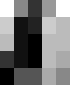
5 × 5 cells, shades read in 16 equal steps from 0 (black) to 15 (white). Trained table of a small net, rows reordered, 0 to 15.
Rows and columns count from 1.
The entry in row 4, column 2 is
1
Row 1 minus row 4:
12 7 3 -2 5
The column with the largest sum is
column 5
